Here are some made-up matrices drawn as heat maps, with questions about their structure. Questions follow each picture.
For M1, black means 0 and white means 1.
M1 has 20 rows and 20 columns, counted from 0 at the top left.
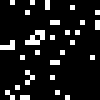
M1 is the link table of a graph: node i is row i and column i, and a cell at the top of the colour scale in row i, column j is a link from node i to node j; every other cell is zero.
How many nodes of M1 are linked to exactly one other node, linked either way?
2
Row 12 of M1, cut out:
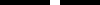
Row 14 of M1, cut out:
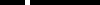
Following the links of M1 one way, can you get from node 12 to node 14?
yes
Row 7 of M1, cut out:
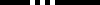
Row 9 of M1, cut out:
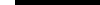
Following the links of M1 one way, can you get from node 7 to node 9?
yes
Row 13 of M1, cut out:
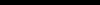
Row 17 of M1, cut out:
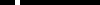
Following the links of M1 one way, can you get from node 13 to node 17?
no
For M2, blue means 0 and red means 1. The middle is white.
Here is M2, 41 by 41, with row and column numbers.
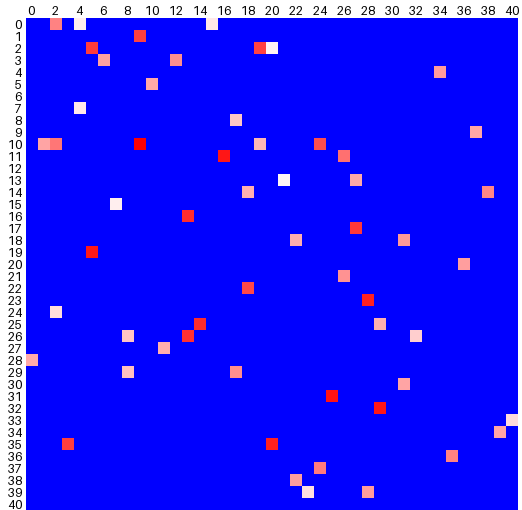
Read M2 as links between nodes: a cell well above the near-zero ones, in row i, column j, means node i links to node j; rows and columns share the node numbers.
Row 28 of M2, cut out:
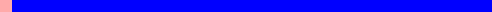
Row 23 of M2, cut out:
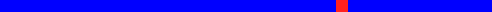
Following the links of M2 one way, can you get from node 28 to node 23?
yes
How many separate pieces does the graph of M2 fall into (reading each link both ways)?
3
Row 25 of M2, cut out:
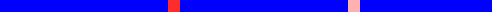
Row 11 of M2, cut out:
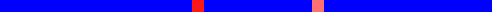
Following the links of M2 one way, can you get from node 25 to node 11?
yes
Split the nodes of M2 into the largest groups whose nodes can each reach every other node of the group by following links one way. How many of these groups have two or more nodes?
5
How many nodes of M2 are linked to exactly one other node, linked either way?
5
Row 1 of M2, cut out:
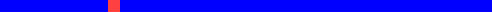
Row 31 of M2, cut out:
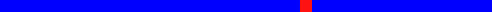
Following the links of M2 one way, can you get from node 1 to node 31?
no
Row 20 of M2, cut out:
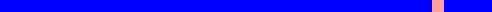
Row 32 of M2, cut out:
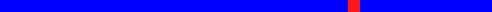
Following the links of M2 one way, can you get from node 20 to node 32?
no
